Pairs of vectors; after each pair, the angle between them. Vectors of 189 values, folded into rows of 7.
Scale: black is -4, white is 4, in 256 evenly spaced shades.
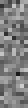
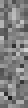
orthogonal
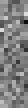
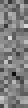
orthogonal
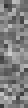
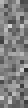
partly aligned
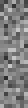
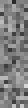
partly opposed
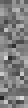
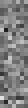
nearly opposite
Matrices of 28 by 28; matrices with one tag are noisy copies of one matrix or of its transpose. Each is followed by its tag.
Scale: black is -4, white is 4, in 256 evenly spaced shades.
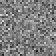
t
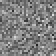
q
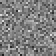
t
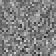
q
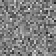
t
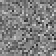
q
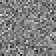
t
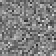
q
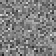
t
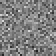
t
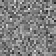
t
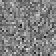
q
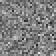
q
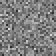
t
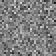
t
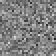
q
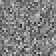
q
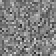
q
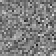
q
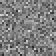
t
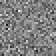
t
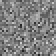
q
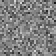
t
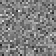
t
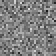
t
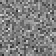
t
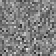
q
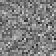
q
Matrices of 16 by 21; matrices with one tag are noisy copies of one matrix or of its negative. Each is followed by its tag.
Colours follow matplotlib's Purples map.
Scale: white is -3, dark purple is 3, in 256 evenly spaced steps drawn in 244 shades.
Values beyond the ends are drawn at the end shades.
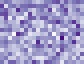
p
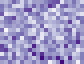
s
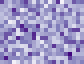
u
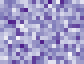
u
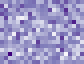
p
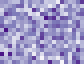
s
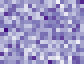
s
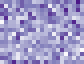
p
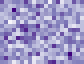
u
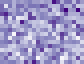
p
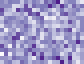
s
